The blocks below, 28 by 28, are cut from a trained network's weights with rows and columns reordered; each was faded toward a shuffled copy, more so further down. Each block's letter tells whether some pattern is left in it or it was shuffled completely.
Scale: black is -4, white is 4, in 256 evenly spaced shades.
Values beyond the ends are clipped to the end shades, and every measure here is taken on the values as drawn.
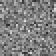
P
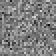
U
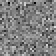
P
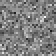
U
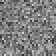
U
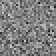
P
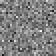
P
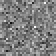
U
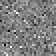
P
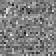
U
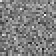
P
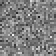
P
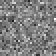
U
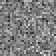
U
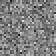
P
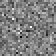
P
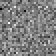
P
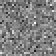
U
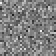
P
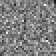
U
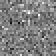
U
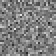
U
